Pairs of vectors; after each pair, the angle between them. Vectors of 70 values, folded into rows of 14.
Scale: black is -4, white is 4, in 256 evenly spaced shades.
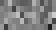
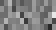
nearly parallel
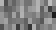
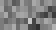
partly aligned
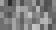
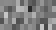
orthogonal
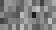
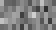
nearly opposite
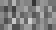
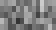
orthogonal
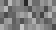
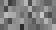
nearly opposite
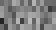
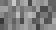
partly aligned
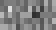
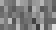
partly opposed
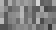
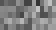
partly opposed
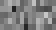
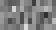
nearly opposite
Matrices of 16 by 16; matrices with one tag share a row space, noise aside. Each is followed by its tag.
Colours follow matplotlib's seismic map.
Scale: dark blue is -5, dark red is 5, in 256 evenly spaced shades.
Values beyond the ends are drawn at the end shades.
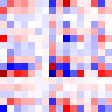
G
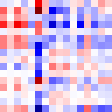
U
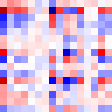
G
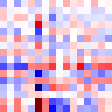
U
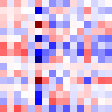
U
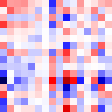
G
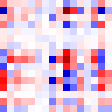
G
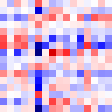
U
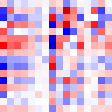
G
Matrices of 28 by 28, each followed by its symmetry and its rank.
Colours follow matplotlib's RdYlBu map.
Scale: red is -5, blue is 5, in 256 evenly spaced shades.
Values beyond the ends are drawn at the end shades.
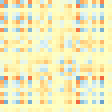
symmetric, rank two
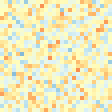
neither, full rank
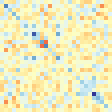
symmetric, rank five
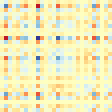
symmetric, rank two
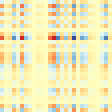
neither, rank one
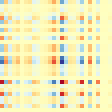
neither, rank one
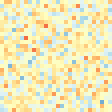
neither, full rank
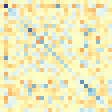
symmetric, rank five
